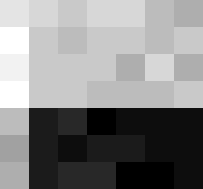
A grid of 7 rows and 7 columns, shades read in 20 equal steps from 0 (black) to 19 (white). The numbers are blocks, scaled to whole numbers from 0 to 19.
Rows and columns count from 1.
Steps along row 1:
down down up same down down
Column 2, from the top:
16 15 15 15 2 2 2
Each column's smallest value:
12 2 1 0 0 0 1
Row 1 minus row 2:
-2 1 1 1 1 0 -2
